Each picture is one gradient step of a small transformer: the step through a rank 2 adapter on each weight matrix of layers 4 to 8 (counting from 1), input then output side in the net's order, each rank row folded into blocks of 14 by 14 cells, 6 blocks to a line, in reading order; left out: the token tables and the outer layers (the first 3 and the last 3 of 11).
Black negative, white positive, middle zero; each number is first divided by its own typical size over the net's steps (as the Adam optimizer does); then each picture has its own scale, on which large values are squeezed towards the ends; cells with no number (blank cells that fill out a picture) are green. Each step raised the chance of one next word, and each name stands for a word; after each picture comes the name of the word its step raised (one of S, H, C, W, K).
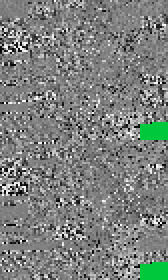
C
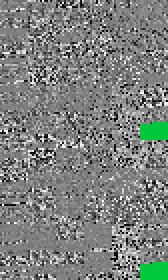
C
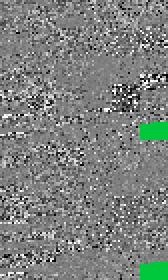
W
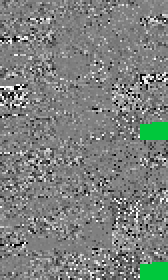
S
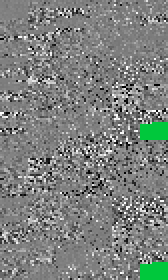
S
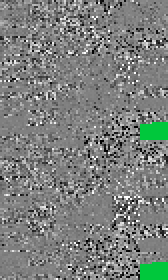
C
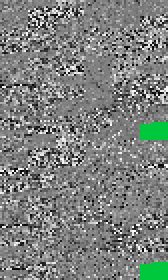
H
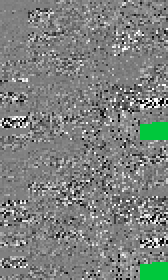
W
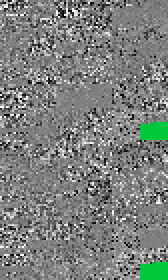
C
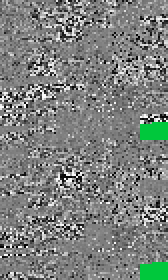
H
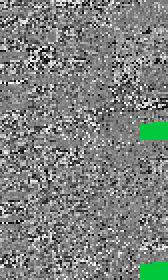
H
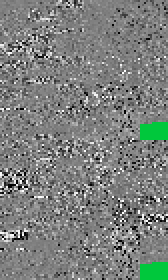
C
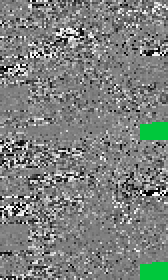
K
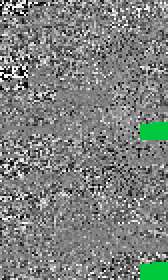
K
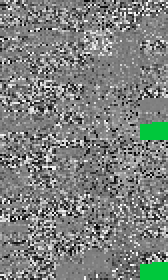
K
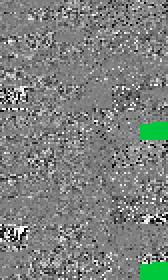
W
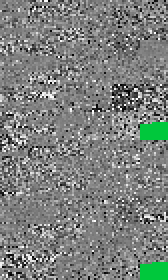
W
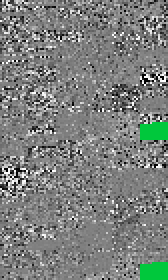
W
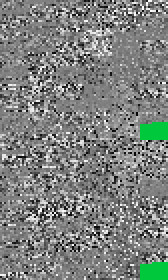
K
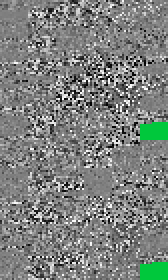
H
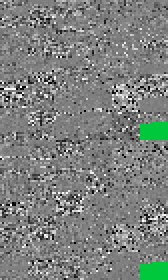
S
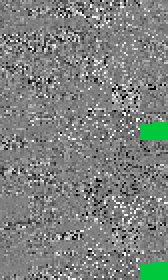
S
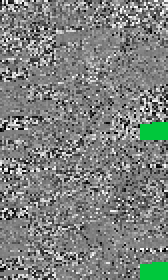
K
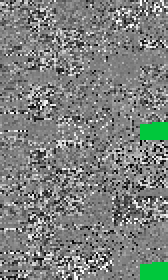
K
